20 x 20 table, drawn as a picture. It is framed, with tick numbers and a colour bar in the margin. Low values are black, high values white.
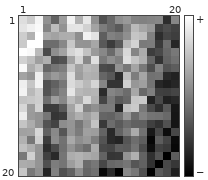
Upright stripes repeat 3 times across the table. There is an overall slope up to the top left. The ninth with the highest average is the top left. On average the colour sits 50% of the way up the scale. The bottom right is the ninth with the lowest average.
